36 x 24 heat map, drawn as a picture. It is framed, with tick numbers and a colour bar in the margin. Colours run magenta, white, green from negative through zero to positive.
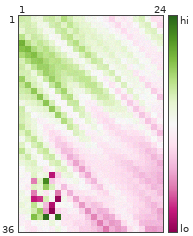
Average level on the scale: 50%. Odd patch: rougher, in the bottom left. Mirror symmetry: none. Calmest part: bottom right. Slope: up to the top left.
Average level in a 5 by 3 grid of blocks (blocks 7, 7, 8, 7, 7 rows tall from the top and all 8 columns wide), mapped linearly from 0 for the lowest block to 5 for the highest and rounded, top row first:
542 / 542 / 321 / 310 / 200
